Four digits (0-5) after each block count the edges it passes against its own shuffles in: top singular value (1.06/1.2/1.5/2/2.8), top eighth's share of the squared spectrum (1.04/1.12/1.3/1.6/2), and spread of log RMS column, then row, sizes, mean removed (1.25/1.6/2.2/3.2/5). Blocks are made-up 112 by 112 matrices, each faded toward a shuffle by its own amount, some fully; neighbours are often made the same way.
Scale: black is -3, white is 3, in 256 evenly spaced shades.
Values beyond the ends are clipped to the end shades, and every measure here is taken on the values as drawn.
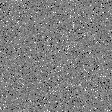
0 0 0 0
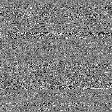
1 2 0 4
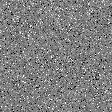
1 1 0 0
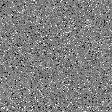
3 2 0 1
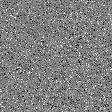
1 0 0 0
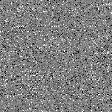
3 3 1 2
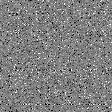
3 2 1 1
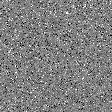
1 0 0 0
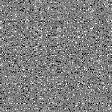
4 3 1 3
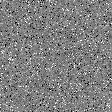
0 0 0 0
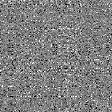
4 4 2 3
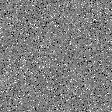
1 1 0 0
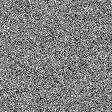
0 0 0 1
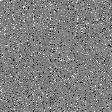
3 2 1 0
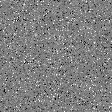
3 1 0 1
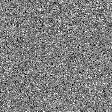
0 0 0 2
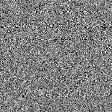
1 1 0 3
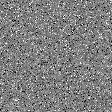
2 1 0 0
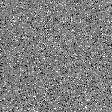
3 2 0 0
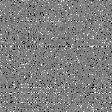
4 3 1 2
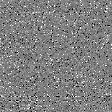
4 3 1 2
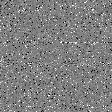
3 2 0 1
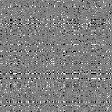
5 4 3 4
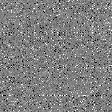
4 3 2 2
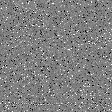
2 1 0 0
